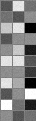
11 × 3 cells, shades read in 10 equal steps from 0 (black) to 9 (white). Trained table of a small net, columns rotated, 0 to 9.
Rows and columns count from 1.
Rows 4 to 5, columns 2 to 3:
5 5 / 7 1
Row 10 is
9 4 1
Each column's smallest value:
3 3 0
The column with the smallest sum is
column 3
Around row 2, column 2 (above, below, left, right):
8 8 4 5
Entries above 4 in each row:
1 1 2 2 2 2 2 2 2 1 1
